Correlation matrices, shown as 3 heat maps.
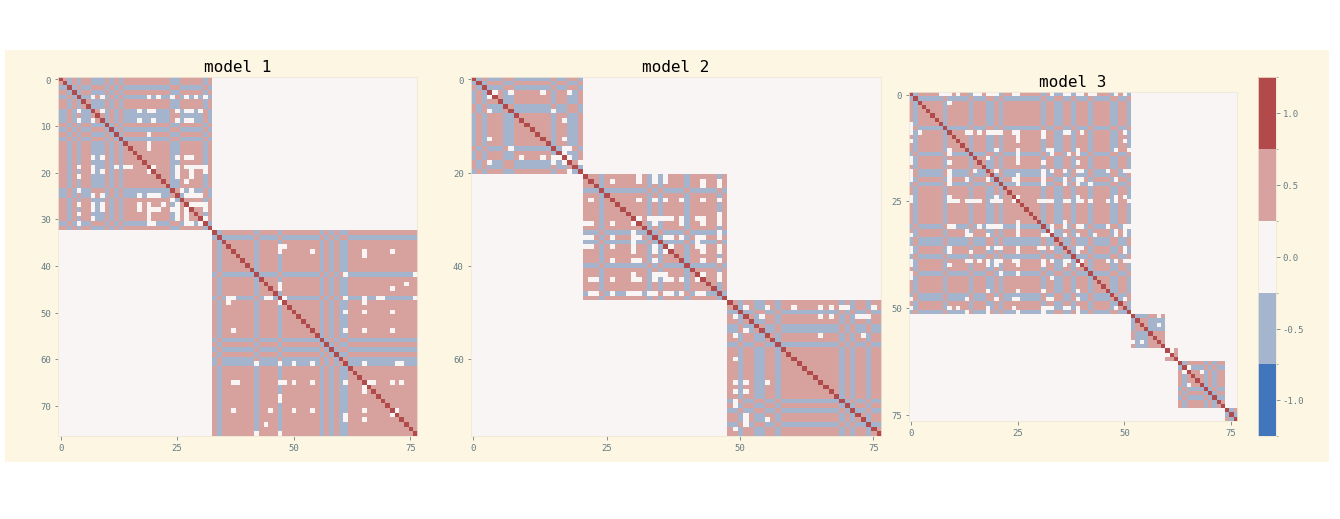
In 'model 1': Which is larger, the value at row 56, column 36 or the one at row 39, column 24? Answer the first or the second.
the second
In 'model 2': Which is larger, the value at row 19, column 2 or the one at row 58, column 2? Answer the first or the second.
the first
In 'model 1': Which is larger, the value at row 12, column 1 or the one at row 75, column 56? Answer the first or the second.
the first
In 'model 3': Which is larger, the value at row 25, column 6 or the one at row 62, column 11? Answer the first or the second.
the first
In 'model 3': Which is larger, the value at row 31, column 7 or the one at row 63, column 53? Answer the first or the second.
the second
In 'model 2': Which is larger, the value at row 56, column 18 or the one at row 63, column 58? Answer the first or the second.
the second
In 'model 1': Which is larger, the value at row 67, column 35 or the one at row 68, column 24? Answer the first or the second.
the first
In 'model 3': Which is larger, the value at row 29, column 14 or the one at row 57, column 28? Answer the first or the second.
the second
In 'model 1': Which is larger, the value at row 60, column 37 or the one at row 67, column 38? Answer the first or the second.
the second
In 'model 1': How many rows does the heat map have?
77
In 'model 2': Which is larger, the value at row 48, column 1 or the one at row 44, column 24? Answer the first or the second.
the first
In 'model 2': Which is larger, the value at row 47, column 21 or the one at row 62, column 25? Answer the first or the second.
the first
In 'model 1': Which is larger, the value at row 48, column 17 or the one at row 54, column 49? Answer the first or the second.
the second
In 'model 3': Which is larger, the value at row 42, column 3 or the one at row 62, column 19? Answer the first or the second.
the second
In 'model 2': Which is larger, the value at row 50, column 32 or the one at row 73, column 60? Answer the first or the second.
the second
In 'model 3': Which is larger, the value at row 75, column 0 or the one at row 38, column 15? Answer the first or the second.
the first
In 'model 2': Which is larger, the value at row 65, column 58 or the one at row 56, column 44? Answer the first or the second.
the first
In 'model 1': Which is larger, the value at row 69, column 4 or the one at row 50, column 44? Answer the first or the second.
the second
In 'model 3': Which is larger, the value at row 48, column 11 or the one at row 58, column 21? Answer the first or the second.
the second
